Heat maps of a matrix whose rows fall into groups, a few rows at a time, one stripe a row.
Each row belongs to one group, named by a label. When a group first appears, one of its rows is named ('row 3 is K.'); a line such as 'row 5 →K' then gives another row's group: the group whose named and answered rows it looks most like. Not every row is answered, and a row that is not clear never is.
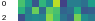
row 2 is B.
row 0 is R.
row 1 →B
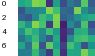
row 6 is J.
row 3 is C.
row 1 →B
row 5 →C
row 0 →C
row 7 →C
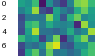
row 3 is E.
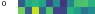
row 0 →C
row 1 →J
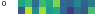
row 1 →R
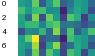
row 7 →J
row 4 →R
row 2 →J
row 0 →B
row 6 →B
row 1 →C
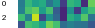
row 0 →R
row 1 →E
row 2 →J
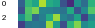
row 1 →E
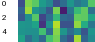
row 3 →B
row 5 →B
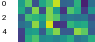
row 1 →J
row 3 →J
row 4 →B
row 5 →E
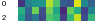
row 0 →B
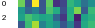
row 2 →E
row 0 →J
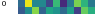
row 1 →E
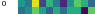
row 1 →R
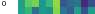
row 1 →R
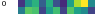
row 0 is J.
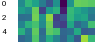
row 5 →E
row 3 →E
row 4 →B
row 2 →J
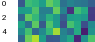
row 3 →J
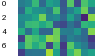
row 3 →E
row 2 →R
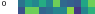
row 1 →E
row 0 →R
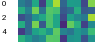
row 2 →R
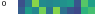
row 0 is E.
